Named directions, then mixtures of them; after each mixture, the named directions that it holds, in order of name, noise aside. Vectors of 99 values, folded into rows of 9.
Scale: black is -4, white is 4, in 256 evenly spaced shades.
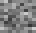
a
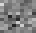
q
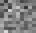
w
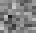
a, q, w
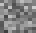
a, w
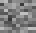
a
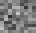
a, q, w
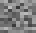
a, w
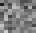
a, w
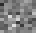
q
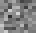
q, w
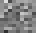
a, w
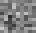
a, q, w
